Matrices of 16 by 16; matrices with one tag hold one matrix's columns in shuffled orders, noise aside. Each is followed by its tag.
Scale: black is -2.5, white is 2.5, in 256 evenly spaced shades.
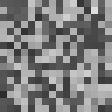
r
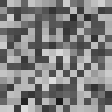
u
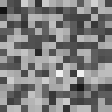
u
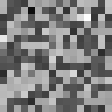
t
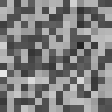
t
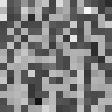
r
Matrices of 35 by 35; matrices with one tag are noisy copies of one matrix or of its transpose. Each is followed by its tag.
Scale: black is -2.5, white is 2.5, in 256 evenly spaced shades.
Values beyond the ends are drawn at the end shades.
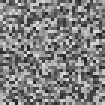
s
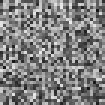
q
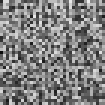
q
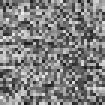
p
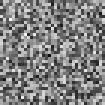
s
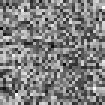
p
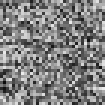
p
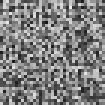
q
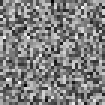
s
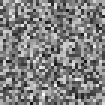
s
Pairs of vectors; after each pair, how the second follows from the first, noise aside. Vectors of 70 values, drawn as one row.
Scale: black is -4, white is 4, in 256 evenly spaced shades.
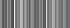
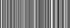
shuffled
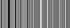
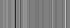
partly zeroed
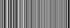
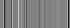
partly zeroed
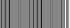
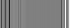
partly zeroed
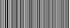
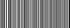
negated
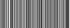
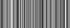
shuffled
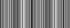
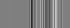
partly zeroed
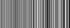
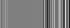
partly zeroed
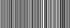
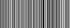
negated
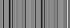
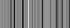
shuffled
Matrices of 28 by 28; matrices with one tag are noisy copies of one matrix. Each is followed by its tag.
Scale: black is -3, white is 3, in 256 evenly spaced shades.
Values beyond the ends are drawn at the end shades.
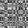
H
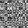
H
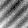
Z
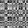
H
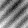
Z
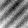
Z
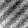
Z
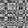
H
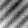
Z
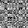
H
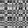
H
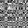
H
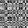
H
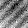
Z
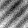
Z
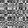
H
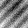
Z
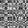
H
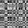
H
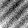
Z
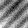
Z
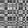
H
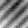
Z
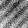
Z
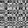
H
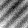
Z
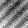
Z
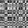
H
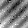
Z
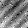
Z
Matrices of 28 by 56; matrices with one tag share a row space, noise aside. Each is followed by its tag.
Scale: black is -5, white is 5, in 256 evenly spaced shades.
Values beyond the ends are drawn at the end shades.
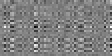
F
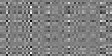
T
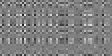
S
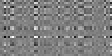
F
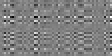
F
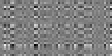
F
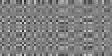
S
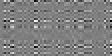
F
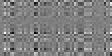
F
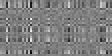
T
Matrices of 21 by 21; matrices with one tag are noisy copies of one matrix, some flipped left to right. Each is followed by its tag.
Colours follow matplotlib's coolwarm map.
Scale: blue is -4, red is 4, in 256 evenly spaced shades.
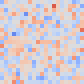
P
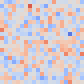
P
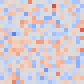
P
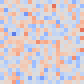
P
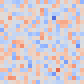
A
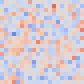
P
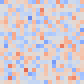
A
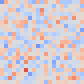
A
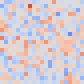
P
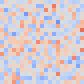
P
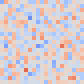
A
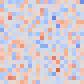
A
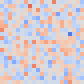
P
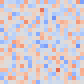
A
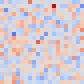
P
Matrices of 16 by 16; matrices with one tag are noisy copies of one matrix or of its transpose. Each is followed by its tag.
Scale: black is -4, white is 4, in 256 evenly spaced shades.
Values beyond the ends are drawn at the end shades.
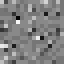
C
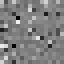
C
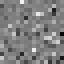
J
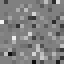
J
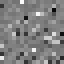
J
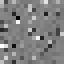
C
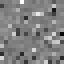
J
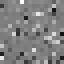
J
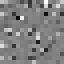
C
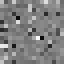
C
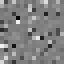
C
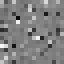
C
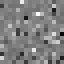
J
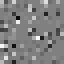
C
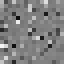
C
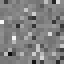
J
